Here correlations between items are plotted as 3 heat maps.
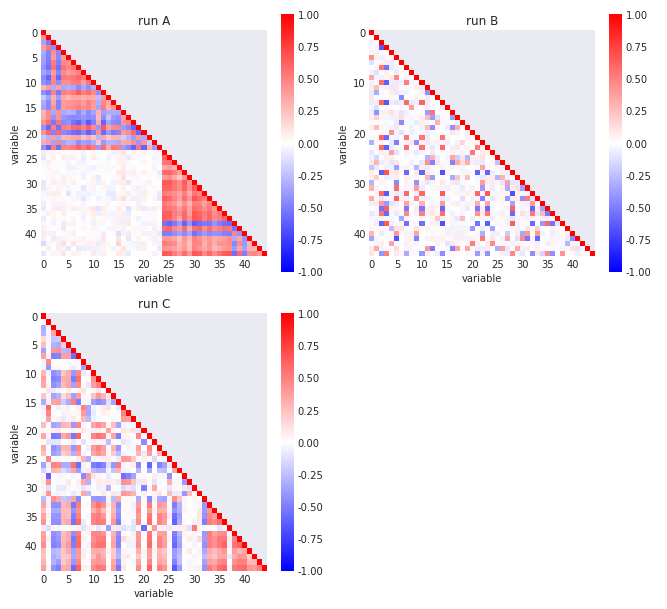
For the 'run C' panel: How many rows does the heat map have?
45
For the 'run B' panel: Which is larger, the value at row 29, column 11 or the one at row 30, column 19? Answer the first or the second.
the first
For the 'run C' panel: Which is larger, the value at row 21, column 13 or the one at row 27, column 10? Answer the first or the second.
the first
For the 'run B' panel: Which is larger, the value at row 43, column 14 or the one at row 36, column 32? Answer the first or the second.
the second
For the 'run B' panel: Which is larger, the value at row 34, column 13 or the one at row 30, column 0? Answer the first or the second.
the first
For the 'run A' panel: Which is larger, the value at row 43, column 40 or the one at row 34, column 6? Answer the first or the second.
the second
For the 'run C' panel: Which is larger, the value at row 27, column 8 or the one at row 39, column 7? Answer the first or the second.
the second
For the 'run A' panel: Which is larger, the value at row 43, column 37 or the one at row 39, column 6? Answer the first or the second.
the first
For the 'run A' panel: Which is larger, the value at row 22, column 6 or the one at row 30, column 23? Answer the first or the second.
the second
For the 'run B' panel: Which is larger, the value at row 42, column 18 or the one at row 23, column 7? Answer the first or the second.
the second
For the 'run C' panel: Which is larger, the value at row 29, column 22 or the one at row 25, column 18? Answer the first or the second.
the second
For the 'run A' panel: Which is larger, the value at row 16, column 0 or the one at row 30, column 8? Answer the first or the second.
the first
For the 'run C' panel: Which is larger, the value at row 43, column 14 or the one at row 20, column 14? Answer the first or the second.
the first
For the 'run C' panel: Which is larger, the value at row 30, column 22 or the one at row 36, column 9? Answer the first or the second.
the first
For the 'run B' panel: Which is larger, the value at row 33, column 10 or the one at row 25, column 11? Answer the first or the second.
the first
